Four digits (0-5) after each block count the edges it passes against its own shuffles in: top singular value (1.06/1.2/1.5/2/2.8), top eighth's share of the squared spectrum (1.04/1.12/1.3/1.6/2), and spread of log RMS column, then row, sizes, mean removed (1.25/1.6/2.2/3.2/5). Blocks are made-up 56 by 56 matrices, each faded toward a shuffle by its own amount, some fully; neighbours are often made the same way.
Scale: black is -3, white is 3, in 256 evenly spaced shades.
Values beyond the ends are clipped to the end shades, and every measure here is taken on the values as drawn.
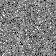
1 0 0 0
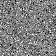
0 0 0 0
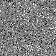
0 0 0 0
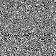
1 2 0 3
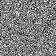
0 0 0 0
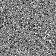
0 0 0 0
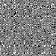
4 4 2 2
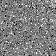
2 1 0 0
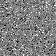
1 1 0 0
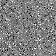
2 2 0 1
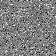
0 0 0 0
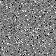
0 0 0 0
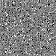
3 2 1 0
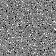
1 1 0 0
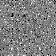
3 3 1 1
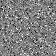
1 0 0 0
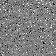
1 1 0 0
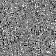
3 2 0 0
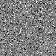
3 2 1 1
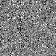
3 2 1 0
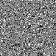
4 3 1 1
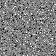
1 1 0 0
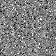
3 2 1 0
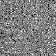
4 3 2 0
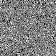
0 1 0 1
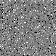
2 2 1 0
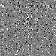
3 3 1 1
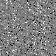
2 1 1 0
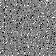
2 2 1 0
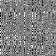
4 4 3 1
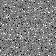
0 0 0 0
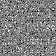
3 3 1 1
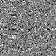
3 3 1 2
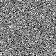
0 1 0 0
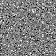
3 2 0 0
